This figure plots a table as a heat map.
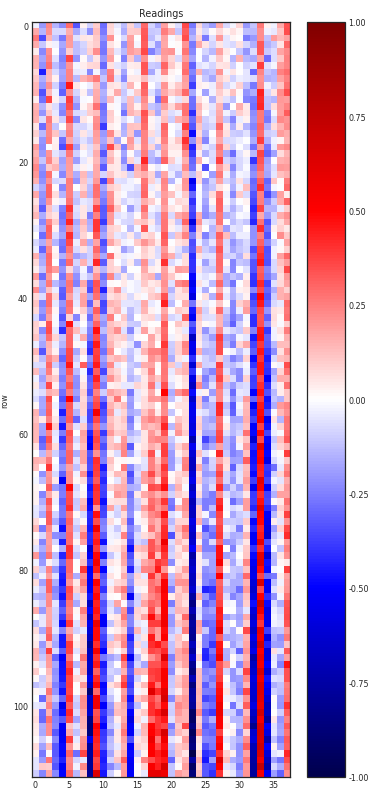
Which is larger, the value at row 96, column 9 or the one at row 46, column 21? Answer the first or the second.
the first
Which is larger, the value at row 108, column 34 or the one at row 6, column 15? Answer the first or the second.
the second
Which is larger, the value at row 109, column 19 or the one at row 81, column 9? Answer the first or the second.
the first
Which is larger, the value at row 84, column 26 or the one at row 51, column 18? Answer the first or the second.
the second
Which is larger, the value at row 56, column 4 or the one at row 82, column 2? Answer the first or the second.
the second
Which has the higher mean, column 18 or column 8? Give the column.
18
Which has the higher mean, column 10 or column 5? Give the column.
5
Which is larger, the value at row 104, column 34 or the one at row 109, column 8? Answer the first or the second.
the first
